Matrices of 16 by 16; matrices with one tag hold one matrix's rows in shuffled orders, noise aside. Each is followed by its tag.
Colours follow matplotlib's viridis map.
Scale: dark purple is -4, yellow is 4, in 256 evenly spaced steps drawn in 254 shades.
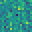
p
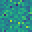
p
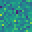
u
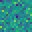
u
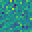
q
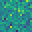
p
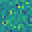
p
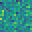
u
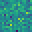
p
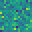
u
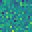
q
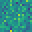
p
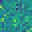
u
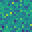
q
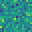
u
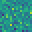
q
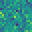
u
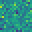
u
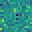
u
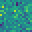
u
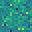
p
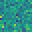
u
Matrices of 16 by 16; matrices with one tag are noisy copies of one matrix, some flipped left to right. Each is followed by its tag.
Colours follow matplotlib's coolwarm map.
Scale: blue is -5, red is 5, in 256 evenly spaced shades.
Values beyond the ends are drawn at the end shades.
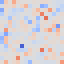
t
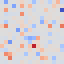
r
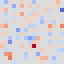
r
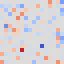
t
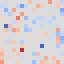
t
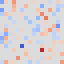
t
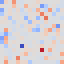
t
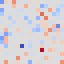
t
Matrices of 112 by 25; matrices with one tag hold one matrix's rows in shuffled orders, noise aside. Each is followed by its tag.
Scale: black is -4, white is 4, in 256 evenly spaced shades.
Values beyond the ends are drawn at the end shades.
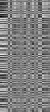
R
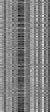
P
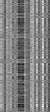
P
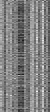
P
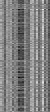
P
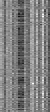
P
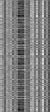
P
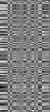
R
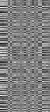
R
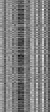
P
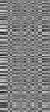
R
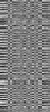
R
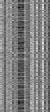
P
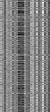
P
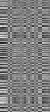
R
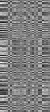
R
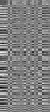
R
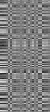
R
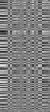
R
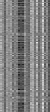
P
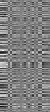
R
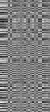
R
